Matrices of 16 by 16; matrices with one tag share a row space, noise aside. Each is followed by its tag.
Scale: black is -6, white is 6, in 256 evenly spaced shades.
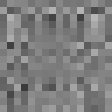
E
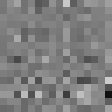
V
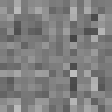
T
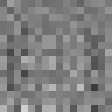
E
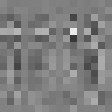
T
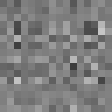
T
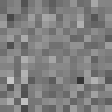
E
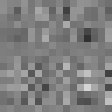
V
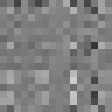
T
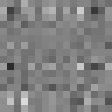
E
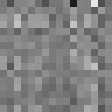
T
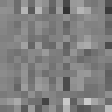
V
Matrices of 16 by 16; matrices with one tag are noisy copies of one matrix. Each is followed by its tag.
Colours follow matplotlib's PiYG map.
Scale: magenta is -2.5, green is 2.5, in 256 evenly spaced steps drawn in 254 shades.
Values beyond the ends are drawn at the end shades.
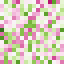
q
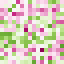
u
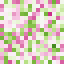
q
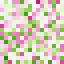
q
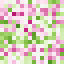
u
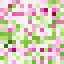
u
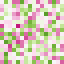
q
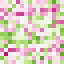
u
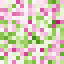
u
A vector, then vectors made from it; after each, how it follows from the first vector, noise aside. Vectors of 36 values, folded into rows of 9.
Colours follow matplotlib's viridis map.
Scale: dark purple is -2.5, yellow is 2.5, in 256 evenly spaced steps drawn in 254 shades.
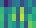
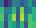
copied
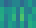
shrunk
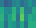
shrunk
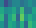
shrunk
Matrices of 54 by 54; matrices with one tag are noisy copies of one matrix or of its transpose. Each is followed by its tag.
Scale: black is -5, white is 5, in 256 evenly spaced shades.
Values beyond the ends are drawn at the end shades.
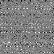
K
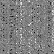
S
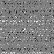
S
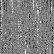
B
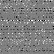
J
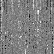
B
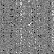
S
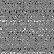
S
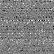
J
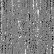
B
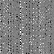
J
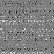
S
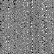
K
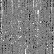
B
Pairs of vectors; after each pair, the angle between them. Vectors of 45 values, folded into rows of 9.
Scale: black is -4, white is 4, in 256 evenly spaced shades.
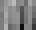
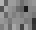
partly aligned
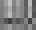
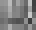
nearly parallel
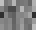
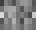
nearly opposite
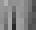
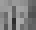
nearly parallel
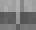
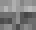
nearly parallel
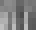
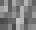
partly opposed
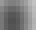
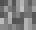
orthogonal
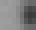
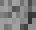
partly aligned
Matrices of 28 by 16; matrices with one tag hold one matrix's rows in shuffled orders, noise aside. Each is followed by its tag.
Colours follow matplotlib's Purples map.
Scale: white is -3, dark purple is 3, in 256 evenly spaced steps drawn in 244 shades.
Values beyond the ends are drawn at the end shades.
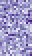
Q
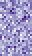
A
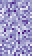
A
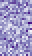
Q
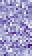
Q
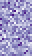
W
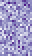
A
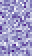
W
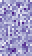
A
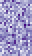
A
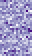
Q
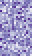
W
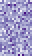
A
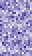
W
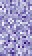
A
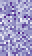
A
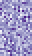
A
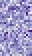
Q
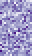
W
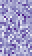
A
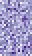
A
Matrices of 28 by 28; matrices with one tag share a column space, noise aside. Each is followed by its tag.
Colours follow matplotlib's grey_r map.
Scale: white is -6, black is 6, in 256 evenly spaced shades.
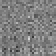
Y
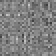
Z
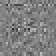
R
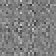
R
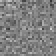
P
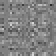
R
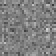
R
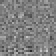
Y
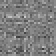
Y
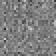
P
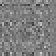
R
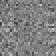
R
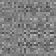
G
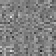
Y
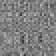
Z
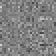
G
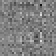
Z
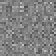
G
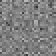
P
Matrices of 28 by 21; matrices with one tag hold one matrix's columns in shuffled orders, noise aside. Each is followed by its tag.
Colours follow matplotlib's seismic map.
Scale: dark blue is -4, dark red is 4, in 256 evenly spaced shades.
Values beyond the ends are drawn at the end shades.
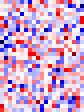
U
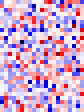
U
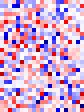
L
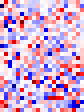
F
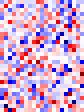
L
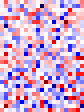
F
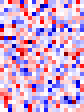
U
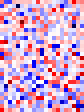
F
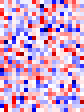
U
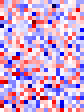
F
